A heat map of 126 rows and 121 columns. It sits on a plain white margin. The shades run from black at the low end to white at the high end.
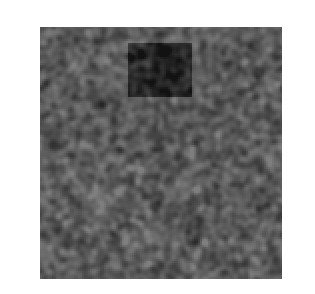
Histogram: skewed, a long tail of low values. Stripes: none. Grain: blotchy. Odd patch: lower, in the top middle. Ninth with the lowest average: top middle.
